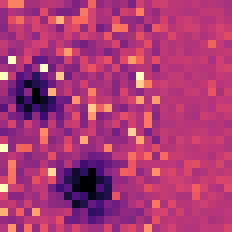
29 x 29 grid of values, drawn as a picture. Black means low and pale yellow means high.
The right part is calmer, past a seam about 70% of the way across. A few values lie far out on both sides of the bulk. Neither half mirrors the other. Two dips sink into the field. No regular stripes run through it.
